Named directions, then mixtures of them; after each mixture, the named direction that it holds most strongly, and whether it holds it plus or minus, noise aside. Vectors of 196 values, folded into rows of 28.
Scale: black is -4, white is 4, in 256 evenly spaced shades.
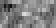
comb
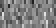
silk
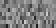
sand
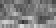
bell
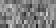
sand, plus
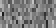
silk, minus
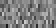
sand, plus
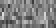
silk, plus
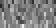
silk, plus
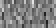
silk, minus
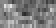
comb, minus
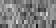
sand, plus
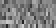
sand, plus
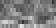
bell, plus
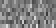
sand, minus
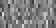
silk, plus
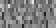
silk, minus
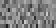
sand, plus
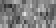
comb, plus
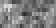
comb, minus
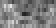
comb, minus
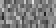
silk, minus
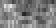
comb, minus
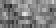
comb, plus
